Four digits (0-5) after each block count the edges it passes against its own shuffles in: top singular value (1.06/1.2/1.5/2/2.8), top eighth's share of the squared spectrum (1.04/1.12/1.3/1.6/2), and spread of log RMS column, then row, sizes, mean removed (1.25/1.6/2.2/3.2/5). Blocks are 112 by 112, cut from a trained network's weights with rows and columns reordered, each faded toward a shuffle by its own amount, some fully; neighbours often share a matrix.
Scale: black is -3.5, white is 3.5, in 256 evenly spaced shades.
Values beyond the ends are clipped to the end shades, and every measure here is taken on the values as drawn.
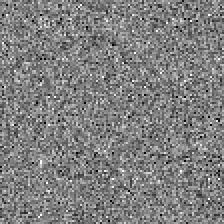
3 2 1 1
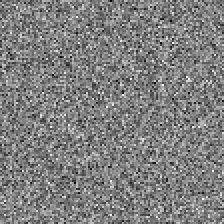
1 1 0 0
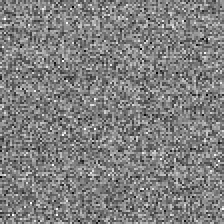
2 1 0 0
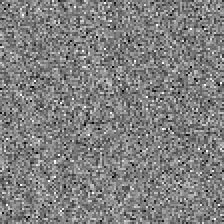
0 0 0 0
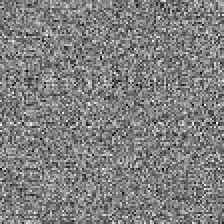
4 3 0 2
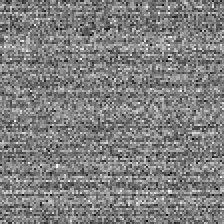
4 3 1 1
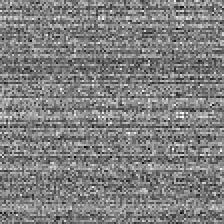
5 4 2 2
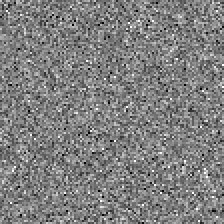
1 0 0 0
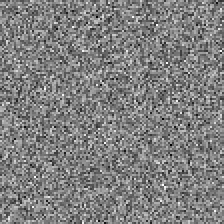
0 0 0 0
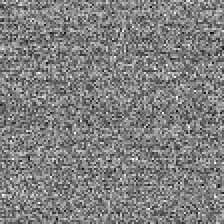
2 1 0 0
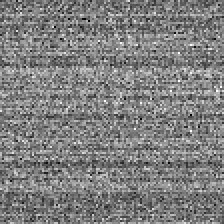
4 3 0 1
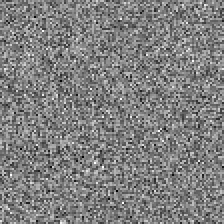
0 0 0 0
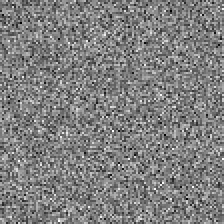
0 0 0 0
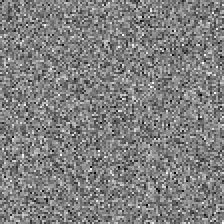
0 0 0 0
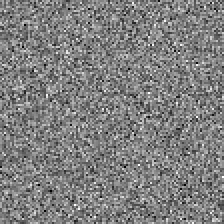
1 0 0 0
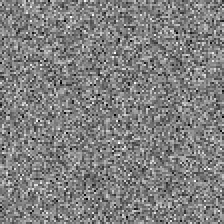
1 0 0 0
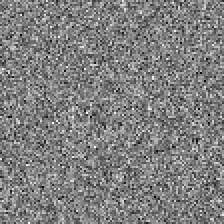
1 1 0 1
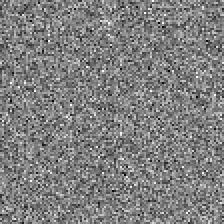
1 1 0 0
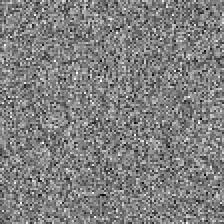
2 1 0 1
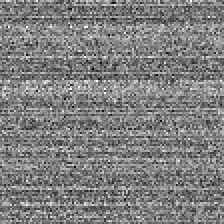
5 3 1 2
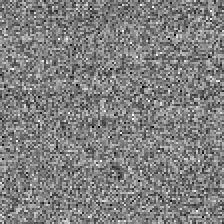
1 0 0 0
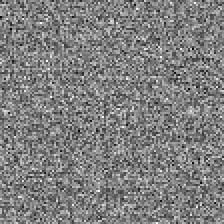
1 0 0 0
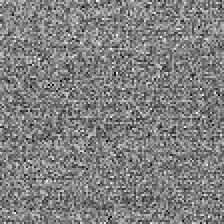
2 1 0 0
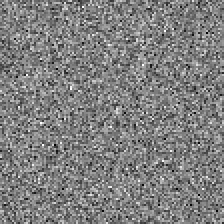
1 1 0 0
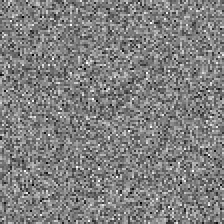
1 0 0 0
